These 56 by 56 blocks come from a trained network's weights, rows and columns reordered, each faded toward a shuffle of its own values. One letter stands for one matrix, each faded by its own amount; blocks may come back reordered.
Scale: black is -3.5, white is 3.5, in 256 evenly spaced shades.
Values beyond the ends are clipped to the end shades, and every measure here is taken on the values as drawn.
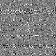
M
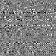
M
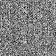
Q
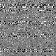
M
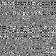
M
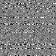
M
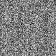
Q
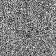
Q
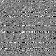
M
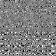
M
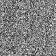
Q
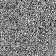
Q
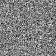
Q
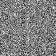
Q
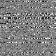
M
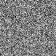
Q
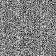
Q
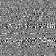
M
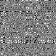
M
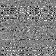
M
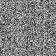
Q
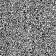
Q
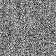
Q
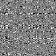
M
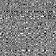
M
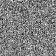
Q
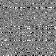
M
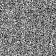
Q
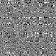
M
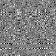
M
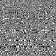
M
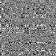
M
